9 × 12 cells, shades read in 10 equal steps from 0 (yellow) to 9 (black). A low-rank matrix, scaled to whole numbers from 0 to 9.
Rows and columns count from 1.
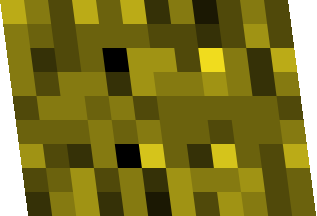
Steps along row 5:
down same up down up down same same same same up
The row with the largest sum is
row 2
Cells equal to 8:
2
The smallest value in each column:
2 4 3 2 4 1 3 4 0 3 3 2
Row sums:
56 64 56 54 60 58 56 56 60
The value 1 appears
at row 7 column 6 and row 7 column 9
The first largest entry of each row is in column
9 9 5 5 1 9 5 6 6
